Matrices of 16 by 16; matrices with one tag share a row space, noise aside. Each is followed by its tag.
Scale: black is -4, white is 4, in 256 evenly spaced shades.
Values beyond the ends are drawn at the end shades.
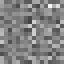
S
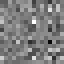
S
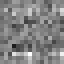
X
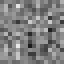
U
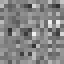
S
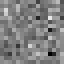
U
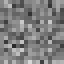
X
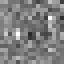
U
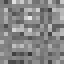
X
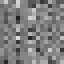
U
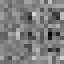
S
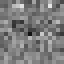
X
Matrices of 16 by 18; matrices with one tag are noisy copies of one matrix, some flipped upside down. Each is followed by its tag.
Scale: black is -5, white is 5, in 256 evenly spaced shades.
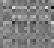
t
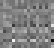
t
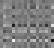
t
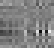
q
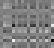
t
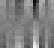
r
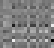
t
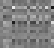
t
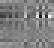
q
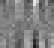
r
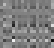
t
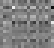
t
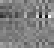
q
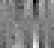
r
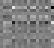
t
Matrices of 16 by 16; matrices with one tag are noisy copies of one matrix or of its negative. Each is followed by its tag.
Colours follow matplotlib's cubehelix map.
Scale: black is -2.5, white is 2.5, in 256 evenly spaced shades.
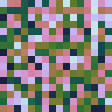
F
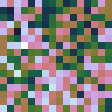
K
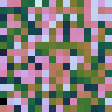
F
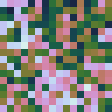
K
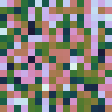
F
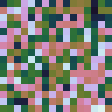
F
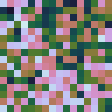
K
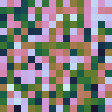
F
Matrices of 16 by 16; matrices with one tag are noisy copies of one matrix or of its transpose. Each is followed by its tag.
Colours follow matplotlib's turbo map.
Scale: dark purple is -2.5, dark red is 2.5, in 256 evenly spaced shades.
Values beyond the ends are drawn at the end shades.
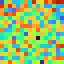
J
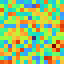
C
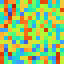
J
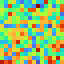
C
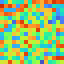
J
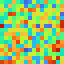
C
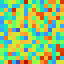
C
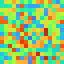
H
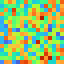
C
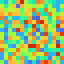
H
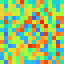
H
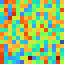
J
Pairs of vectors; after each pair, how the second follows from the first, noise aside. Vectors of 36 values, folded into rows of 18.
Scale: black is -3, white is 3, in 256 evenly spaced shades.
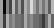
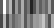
negated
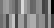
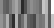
negated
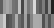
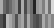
negated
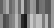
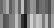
copied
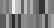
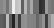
copied
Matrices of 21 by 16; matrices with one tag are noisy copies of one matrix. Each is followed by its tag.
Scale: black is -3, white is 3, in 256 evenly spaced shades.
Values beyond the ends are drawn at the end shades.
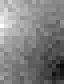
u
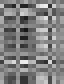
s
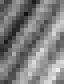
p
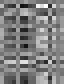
s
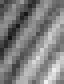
p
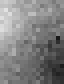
u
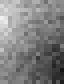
u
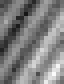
p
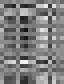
s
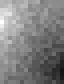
u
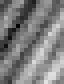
p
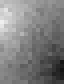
u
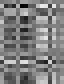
s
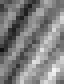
p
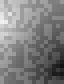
u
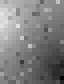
u
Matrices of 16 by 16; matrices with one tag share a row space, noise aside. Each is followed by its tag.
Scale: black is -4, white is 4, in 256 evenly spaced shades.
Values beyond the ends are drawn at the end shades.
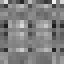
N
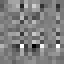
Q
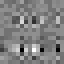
Q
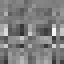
N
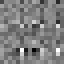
Q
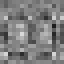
N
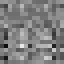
N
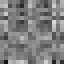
N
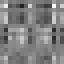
N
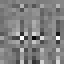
Q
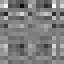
N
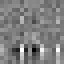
Q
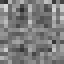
N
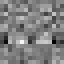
N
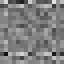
N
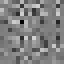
Q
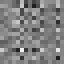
Q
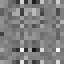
Q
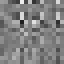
Q
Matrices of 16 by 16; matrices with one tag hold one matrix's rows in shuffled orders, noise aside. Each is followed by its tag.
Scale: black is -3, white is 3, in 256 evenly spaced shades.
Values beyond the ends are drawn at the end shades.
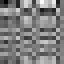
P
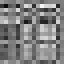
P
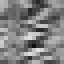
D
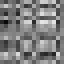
P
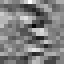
D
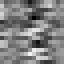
D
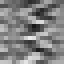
D
